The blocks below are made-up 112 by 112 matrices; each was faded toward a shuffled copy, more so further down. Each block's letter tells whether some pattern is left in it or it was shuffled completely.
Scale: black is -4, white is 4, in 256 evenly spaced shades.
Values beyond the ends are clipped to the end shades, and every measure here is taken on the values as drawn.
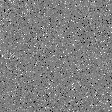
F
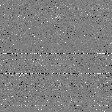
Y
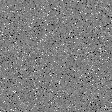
F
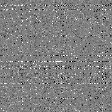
Y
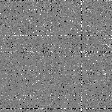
Y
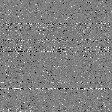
Y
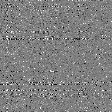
Y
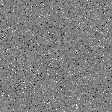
F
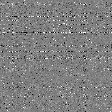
Y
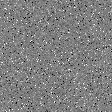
F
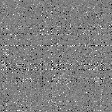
Y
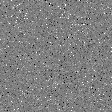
F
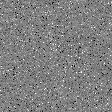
F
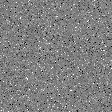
F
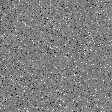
F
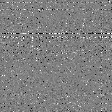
Y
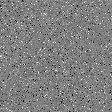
F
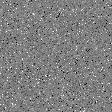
F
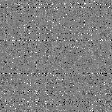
Y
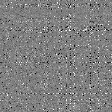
Y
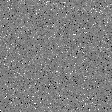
F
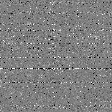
Y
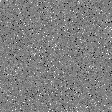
F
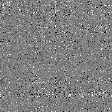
Y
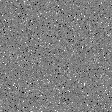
F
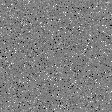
F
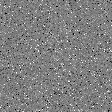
F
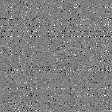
Y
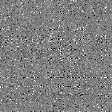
Y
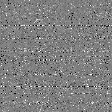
Y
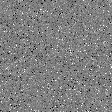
F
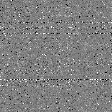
Y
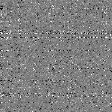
Y
